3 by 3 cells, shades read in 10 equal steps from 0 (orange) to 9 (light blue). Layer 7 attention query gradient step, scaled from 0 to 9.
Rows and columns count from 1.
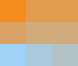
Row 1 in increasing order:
0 2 2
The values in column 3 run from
2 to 7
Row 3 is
9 8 7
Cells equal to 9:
1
